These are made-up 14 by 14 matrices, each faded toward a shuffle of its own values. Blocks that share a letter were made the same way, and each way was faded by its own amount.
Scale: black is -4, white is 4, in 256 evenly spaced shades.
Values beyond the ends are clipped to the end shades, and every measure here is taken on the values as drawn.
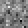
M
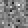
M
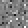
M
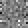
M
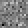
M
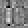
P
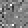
M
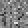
M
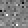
M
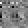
P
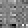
P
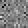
M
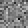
M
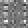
P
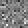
M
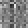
P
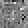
M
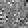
M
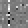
P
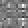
P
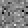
M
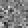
M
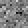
M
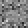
M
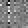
P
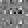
P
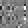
P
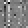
P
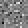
M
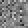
M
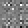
P
